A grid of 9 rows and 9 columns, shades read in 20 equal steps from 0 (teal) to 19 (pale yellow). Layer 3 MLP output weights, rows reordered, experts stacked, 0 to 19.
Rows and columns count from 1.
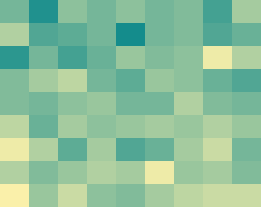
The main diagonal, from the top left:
8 5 4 8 8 12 12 12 15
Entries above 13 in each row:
0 0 1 1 0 1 2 1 5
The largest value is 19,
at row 9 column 1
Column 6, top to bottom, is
8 8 9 11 8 12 7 18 12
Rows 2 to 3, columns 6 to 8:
8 9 5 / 9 10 18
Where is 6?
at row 2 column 3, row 4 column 5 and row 7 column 3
